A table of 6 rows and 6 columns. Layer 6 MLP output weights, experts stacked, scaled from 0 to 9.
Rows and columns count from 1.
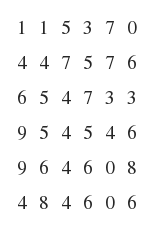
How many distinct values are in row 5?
5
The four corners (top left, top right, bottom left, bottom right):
1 0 4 6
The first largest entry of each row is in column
5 3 4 1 1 2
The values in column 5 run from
0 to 7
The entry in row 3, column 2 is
5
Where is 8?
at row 5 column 6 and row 6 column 2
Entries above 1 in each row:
3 6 6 6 5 5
